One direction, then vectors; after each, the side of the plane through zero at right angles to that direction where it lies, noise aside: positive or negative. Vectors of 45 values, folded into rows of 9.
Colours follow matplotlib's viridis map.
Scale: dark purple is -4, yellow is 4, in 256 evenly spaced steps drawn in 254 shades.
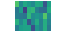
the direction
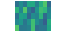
negative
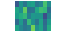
negative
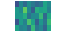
negative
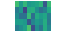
positive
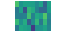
positive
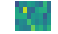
negative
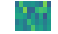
negative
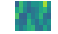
negative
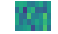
positive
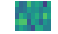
positive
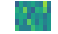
negative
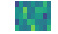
negative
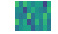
positive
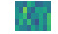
negative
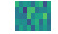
positive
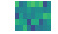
positive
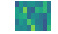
negative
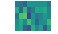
negative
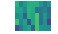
positive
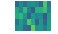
negative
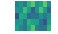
negative
